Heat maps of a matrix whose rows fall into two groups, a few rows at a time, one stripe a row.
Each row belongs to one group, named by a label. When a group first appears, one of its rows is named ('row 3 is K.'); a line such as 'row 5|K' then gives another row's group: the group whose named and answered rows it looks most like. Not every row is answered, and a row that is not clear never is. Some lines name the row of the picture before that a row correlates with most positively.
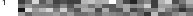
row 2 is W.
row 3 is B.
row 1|B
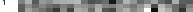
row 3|W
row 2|W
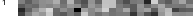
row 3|B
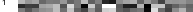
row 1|W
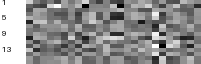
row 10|B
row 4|W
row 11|B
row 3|B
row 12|W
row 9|W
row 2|B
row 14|W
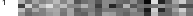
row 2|B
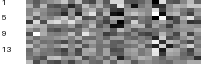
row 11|W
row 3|W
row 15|B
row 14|W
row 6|B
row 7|W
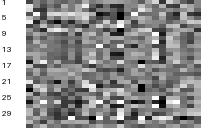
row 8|B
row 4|B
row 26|B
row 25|W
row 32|B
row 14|W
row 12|B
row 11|W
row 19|B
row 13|W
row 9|W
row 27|W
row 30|B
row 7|B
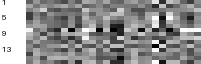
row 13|W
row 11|W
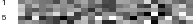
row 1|W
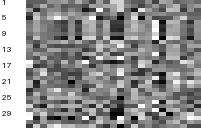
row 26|W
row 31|B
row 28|W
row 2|B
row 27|B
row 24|B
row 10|W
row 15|B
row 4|B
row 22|B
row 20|W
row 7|W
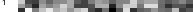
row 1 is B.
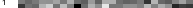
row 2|B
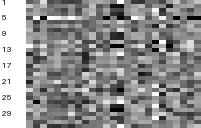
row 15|B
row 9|W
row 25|B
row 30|W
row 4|W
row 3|W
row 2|W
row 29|B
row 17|B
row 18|B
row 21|B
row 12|W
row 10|W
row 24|W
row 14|B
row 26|B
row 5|B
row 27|W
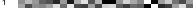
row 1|W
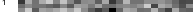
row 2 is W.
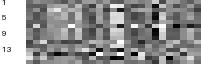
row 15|W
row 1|W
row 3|B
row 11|B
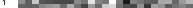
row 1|B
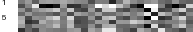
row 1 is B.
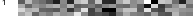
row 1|W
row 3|W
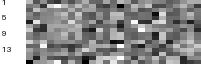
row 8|B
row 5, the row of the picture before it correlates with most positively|2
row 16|B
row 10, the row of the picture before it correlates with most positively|2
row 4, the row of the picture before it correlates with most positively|2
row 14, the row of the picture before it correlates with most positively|2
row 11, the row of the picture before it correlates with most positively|3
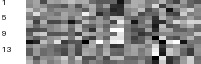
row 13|W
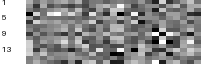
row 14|W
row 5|B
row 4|B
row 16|W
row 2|B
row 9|W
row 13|B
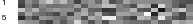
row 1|B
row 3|W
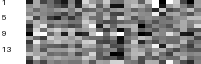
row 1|W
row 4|W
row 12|W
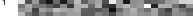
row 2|W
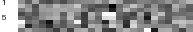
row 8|W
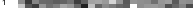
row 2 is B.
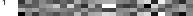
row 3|W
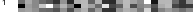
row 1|W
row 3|W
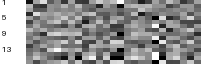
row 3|B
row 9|B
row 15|W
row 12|B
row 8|W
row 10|W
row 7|W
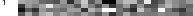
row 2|B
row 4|B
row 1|W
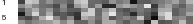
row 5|B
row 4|B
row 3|B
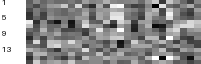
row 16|B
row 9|B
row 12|B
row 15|W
